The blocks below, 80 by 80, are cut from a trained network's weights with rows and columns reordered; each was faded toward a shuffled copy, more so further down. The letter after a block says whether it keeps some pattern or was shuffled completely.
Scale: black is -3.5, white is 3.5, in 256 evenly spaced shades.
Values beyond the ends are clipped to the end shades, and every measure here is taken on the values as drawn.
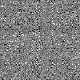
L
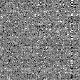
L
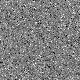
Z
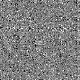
L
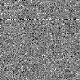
L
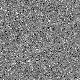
Z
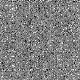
L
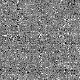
L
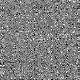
L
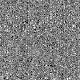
L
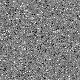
Z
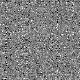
L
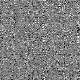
L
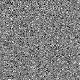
L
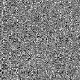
L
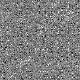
L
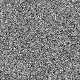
Z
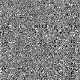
L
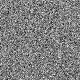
Z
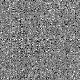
L
